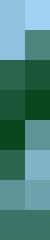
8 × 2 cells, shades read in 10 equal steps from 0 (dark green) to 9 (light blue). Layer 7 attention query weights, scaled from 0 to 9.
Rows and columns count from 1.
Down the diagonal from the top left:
8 4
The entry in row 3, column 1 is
2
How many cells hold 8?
2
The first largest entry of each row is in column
2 1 1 1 2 2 2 1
